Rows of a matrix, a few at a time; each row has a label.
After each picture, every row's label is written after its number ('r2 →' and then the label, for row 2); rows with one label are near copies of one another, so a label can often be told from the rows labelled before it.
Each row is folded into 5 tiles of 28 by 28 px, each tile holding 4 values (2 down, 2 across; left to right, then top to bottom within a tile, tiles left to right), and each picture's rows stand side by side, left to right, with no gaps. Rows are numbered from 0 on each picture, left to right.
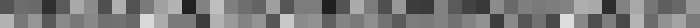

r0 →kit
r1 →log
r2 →kit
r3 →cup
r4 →log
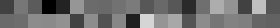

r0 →cup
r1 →kit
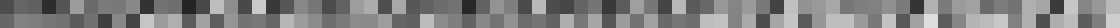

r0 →cup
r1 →kit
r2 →kit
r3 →kit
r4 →kit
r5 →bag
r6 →bag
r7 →bag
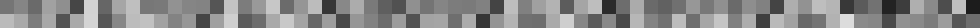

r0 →bag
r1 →bag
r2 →log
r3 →bag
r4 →log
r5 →bag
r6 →kit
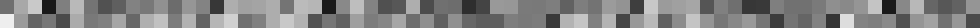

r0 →log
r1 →bag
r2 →log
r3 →cup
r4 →bag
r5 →cup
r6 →log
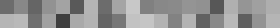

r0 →bag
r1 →bag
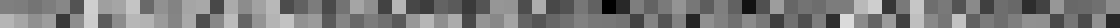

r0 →bag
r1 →bag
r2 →kit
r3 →kit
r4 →cup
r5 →cup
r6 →log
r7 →cup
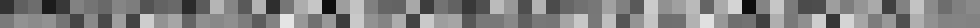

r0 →cup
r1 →kit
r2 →log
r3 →kit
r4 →bag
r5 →log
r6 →log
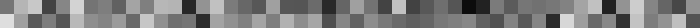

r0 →log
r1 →log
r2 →kit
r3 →cup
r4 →log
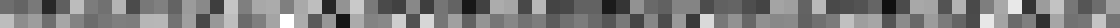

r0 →kit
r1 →bag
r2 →log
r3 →kit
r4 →cup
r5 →kit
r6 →kit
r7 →log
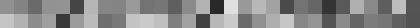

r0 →bag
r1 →bag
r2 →kit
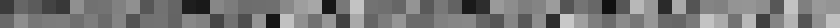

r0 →cup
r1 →cup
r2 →log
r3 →cup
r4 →kit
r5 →bag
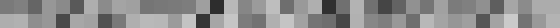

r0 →bag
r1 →bag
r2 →log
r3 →bag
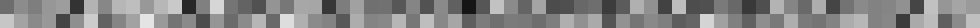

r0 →bag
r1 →log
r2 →log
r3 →kit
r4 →kit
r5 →kit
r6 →bag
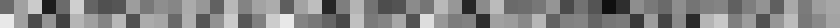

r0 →log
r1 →bag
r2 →log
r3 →log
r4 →cup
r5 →bag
